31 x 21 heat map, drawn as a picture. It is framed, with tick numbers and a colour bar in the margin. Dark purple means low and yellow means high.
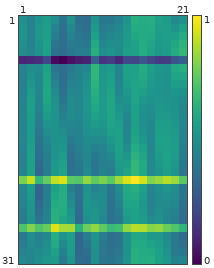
Odd lines: rows 6, 21 and 27. Histogram: heavy tails on both sides. Ninth with the lowest average: top left.
